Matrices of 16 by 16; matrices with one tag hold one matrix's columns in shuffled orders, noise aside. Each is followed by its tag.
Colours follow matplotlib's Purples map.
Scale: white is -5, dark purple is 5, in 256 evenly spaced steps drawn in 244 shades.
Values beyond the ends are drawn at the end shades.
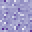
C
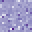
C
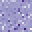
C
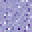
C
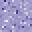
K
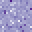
K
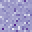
C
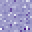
C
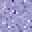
K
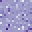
C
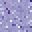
K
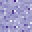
K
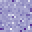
C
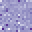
C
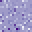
C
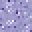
K
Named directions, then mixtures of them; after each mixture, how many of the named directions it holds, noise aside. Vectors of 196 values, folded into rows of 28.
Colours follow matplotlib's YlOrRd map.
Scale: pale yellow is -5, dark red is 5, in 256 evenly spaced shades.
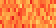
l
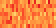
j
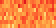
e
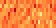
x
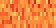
one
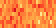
three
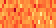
two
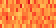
two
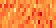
one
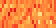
one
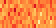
two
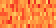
one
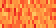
three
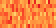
one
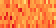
two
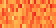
three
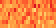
two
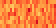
three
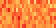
two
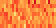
one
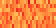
three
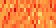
one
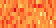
three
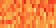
three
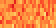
three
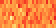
three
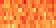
one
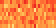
two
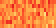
three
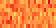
one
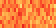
one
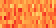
three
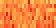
three
